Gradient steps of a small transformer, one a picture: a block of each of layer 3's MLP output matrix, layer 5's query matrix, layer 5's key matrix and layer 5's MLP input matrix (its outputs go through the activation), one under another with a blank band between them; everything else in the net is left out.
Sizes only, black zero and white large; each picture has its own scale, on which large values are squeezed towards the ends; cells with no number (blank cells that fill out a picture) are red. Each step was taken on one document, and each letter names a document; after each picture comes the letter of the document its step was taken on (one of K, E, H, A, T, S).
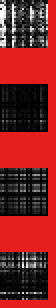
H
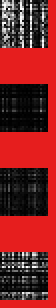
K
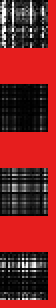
H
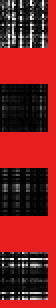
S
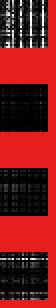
S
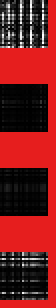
S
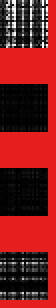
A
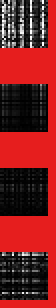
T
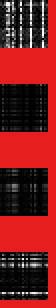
S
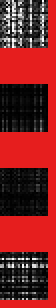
K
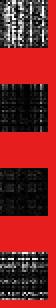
K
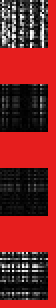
T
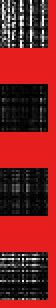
T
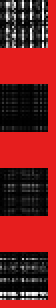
A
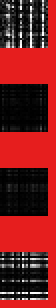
S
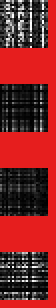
K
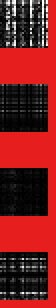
A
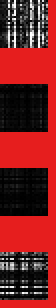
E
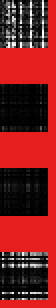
S
